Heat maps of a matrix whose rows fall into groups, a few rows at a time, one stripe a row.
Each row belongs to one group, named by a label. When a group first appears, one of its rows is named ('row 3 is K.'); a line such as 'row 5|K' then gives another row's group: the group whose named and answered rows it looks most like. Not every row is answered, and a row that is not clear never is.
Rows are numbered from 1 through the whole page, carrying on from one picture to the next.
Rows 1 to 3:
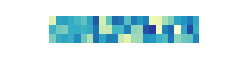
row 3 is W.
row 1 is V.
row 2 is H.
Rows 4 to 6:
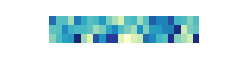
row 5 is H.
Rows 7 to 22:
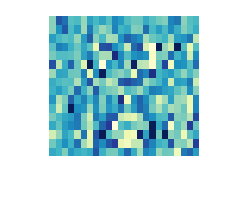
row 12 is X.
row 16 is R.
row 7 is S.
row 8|S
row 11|V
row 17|R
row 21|W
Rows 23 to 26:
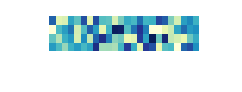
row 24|V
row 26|H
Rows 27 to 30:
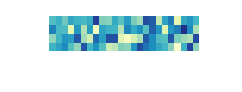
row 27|H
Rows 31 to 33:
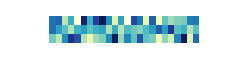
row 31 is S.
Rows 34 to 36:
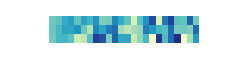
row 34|H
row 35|W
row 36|S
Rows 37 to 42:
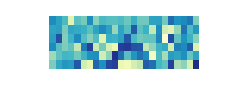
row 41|V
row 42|W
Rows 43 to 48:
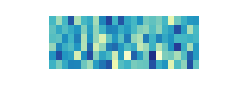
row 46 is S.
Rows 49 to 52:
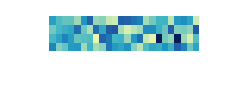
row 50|W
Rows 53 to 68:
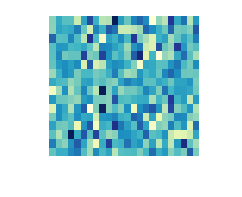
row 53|V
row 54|W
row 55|X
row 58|S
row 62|V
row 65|V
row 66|R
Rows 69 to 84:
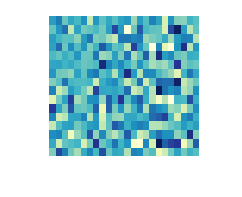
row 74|S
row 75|H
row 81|V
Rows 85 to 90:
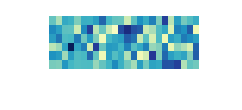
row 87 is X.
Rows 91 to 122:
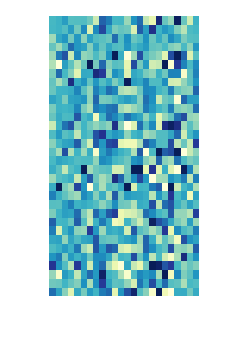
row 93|S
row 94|R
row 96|X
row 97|S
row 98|R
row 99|W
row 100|H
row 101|W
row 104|S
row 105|W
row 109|V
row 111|V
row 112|H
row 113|W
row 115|X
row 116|H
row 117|W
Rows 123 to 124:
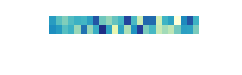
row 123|H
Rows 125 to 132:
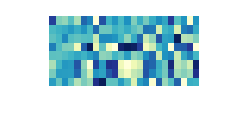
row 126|H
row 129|H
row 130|W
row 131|W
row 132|S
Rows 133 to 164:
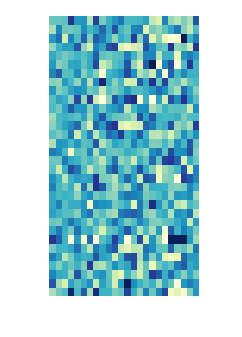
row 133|R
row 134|S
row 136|W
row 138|H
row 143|R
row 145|W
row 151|H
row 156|R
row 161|X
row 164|R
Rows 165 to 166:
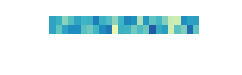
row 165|H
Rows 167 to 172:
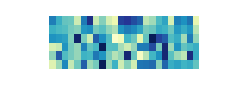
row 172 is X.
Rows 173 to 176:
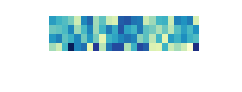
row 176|R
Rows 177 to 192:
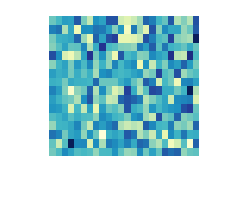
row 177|W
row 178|S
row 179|W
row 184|H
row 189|W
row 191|R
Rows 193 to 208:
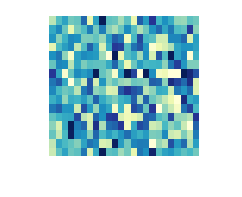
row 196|V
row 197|V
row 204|W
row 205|R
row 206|R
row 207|V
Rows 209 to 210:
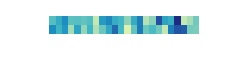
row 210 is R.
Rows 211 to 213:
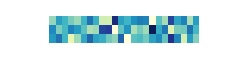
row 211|V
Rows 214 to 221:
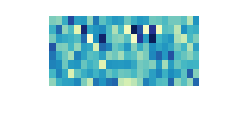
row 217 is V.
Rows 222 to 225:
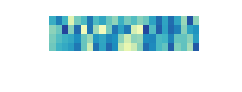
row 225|W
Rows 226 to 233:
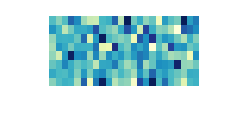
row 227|H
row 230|R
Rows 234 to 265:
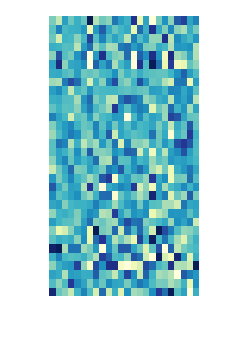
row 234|X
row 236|X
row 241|R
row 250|V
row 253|X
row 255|H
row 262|W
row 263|H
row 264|R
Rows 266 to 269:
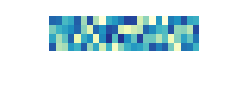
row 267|W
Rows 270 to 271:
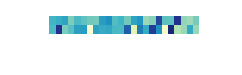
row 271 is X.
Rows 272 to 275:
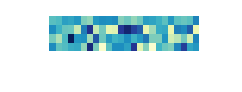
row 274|R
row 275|X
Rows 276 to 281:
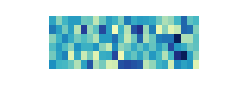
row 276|R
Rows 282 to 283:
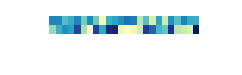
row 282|X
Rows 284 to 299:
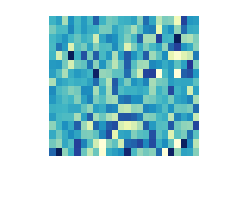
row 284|H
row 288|R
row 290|H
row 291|V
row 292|V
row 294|W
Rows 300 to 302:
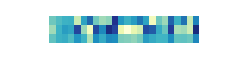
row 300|V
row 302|W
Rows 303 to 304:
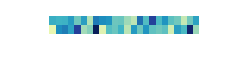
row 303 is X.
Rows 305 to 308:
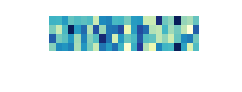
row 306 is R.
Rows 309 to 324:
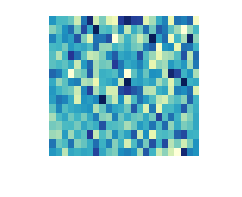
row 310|R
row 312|H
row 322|X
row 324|H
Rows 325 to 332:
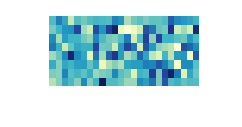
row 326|W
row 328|H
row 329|R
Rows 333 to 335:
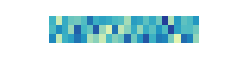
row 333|X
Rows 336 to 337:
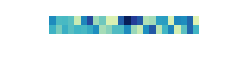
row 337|H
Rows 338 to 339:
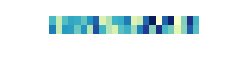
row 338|H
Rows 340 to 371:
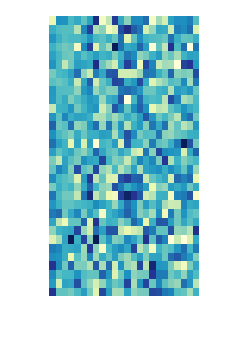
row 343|V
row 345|H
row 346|W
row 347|V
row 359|V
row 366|X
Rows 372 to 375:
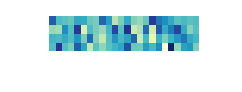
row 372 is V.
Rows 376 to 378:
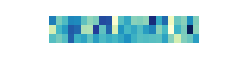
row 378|R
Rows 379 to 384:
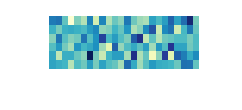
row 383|X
